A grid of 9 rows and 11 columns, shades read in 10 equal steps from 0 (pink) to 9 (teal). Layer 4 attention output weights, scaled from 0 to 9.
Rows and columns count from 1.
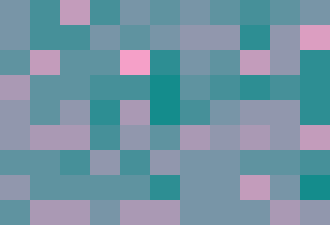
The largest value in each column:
6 7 7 8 7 9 7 7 8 7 9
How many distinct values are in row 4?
5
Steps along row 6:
down same up down up down up down up down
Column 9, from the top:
7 8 2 8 4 3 6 2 5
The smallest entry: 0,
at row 3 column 5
